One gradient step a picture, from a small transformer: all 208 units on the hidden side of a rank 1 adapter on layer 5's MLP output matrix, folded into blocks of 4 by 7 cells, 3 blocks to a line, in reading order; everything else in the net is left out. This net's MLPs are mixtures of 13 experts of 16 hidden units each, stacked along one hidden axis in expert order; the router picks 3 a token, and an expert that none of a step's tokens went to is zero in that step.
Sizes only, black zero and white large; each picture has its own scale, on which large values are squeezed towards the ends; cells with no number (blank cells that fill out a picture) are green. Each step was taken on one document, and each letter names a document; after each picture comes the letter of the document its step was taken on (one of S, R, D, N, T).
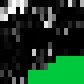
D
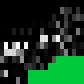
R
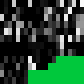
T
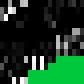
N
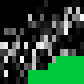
R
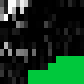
D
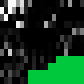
D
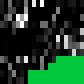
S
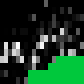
R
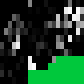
T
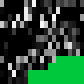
S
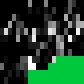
T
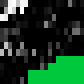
D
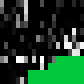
S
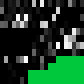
S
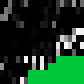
N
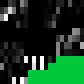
N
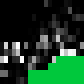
R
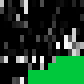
S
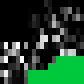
R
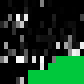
S
